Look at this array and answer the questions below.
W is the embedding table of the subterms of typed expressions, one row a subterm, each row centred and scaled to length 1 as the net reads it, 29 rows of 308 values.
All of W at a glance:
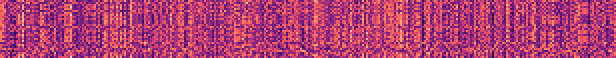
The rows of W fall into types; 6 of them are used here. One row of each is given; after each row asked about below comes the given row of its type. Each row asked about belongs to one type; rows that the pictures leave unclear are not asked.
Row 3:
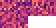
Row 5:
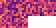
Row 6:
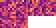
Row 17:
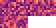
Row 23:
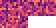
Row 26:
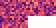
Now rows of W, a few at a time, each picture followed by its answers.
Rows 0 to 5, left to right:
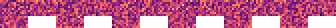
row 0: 17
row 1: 5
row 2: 6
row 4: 6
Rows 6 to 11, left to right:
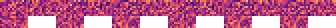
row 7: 3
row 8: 17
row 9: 3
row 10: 17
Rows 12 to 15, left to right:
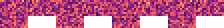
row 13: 5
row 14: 26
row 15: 6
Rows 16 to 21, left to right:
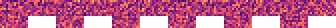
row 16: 23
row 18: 6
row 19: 23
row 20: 6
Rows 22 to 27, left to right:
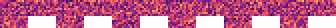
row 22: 17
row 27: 17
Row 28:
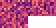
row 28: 3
